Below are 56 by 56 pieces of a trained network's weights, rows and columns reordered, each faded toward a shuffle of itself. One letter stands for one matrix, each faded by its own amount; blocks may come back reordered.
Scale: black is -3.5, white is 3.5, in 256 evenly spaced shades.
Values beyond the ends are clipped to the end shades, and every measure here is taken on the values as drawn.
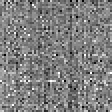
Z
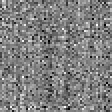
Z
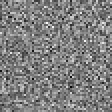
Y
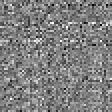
Y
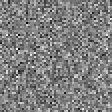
Y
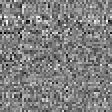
Y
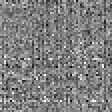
Z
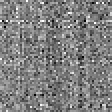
Z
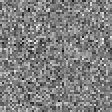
Y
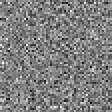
Y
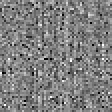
Z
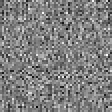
Y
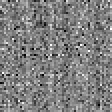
Z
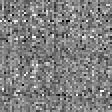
Z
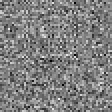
Y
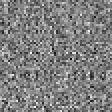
Y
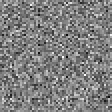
Y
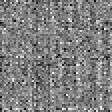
Z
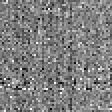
Z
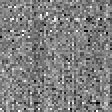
Z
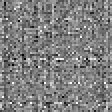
Z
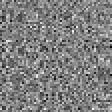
Y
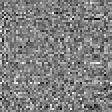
Y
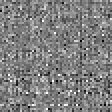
Z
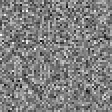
Y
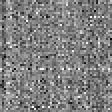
Z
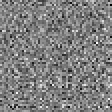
Y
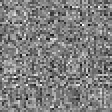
Y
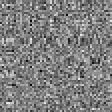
Y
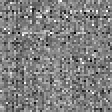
Z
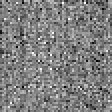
Z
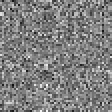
Y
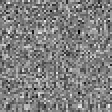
Y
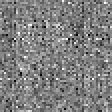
Z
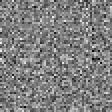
Y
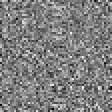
Y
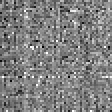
Z
